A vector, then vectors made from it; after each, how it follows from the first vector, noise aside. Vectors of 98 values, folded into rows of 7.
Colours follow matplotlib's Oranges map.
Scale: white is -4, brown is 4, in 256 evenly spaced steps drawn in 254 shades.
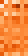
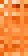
copied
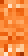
wrapped around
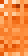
copied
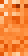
copied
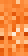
wrapped around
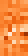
wrapped around
